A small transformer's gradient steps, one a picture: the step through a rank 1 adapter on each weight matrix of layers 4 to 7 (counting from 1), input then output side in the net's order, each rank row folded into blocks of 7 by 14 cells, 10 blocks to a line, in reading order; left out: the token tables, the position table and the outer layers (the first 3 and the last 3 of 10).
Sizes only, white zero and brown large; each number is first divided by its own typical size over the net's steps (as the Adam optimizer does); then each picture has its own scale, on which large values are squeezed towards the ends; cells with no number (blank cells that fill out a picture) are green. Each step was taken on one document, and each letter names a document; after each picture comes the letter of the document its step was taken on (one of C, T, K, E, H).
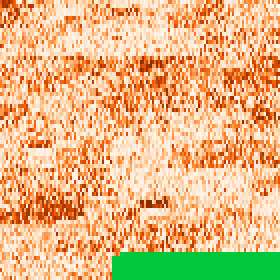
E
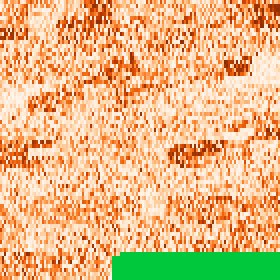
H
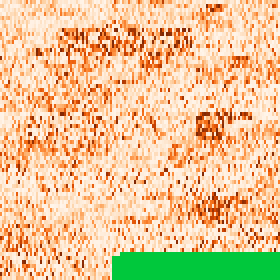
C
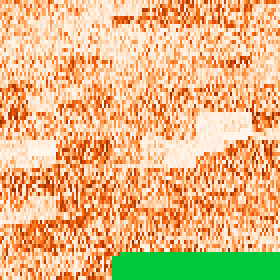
E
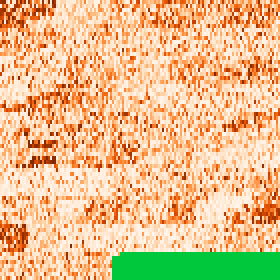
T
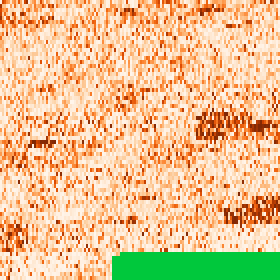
C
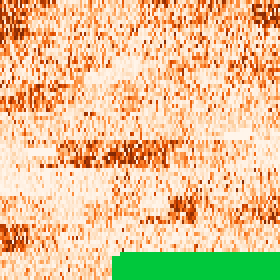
T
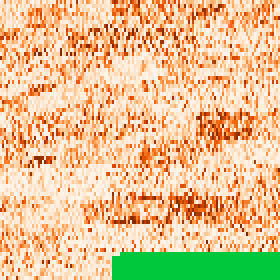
C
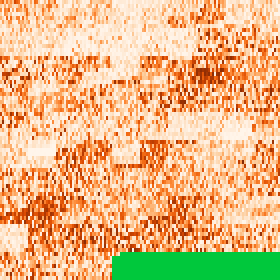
E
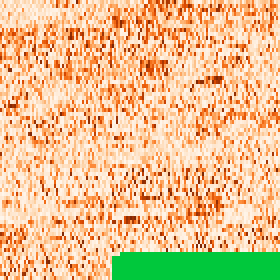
C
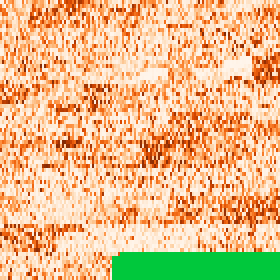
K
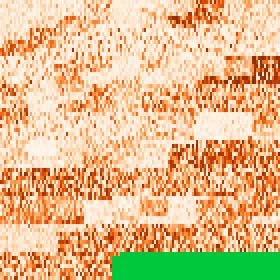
E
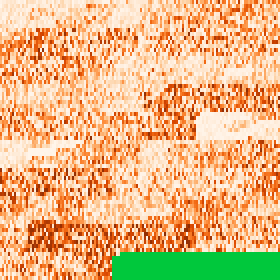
E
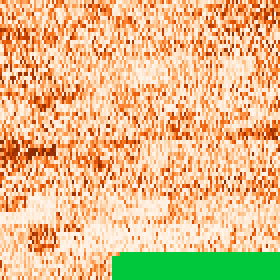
K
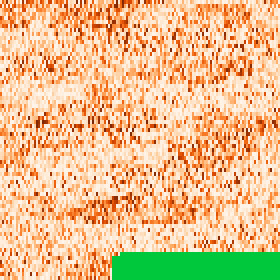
C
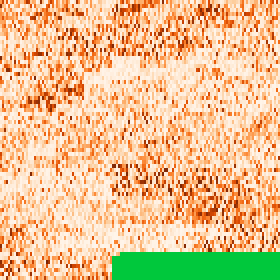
C
